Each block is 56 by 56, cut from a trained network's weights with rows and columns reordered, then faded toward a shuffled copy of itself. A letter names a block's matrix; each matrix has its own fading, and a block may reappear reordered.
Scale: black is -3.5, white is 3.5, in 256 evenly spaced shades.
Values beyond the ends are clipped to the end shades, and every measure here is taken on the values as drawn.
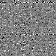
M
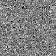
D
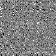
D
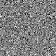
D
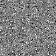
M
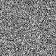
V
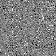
M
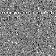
M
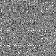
D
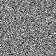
V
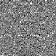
D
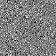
M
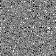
M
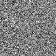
V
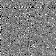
M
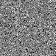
M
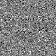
D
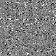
M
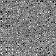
D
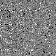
M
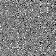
M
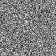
V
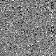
M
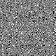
D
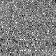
D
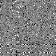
M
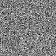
V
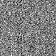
V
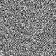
V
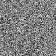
V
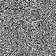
V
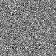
V
